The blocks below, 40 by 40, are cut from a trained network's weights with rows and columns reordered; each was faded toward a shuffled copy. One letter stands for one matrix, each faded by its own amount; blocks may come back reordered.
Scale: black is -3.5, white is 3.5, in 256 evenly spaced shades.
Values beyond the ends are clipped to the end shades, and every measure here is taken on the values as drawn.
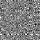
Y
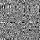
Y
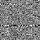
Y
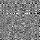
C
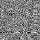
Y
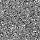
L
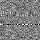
C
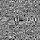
Y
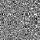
Y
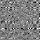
C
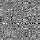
C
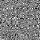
Y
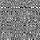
C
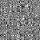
Y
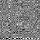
C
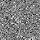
L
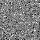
L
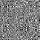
Y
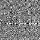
Y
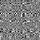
C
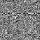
Y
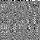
C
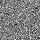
L
